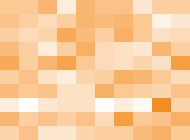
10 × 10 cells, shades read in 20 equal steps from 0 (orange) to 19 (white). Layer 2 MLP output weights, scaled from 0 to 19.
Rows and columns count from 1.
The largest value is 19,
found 2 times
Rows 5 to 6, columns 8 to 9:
12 14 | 7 10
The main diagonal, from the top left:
10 11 12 11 10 11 10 18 9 10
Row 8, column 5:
14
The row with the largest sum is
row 8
